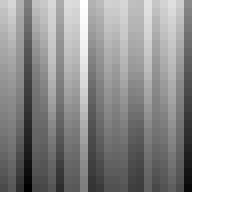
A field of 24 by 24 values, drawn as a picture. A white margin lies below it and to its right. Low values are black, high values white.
The top middle is the ninth with the highest average. The grain runs up and down. The values follow a bell shape. There is an overall slope up to the top.
